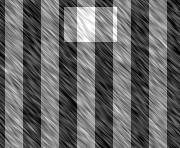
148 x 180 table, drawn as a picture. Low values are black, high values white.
Average level on the scale: 40%. Ninth with the highest average: top middle. Stripes: upright, repeating 5 times. Odd patch: higher, in the top middle. Slope: none.
